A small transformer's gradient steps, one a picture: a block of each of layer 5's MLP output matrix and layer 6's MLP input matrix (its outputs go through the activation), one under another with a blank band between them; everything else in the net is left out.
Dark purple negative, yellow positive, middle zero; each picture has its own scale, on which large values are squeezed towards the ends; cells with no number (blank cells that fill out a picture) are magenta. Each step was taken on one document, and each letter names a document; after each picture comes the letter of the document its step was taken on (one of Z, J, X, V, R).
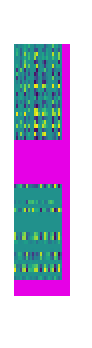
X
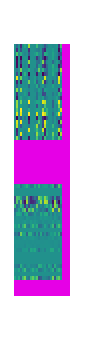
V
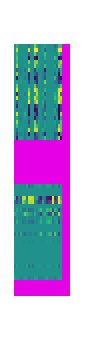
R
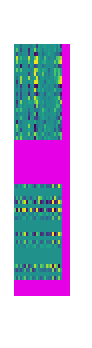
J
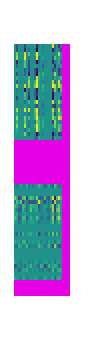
V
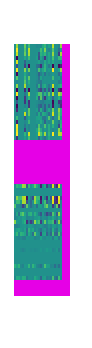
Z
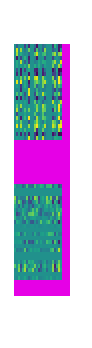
V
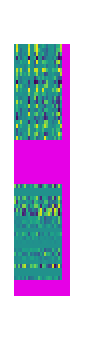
R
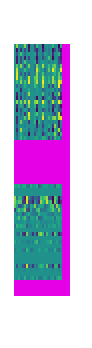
V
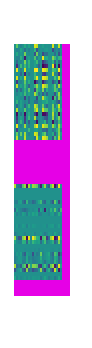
X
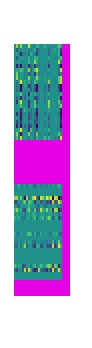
J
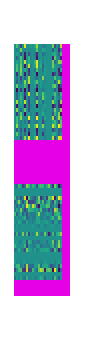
V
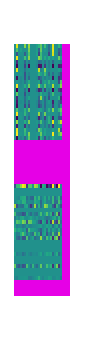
Z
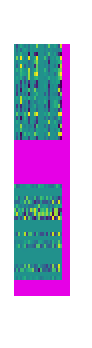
J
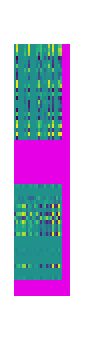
Z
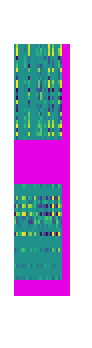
Z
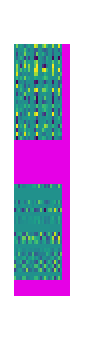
X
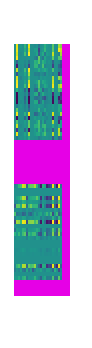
Z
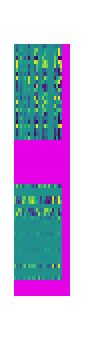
R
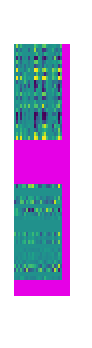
R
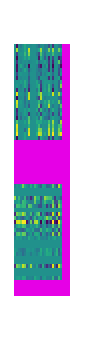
Z
